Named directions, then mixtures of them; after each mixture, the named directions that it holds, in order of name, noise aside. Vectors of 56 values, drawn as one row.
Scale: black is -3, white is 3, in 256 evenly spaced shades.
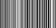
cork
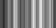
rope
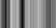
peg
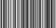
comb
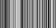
cork, peg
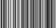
comb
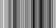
rope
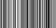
comb, cork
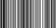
comb, rope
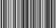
comb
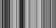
comb, peg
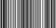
comb, rope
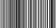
cork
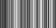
cork, rope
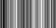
comb, rope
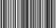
comb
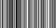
comb, cork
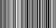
comb, cork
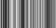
comb, peg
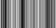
comb, peg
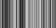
comb, peg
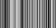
cork, peg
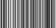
comb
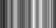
rope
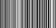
cork
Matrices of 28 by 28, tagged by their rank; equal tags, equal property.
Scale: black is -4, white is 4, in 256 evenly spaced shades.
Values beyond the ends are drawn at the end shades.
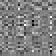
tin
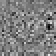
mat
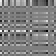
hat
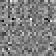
mat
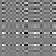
hat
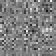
mat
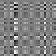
hat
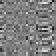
tin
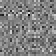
mat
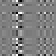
hat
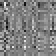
tin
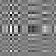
hat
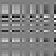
hat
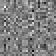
mat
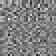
mat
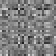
tin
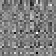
tin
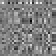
tin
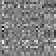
mat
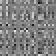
tin
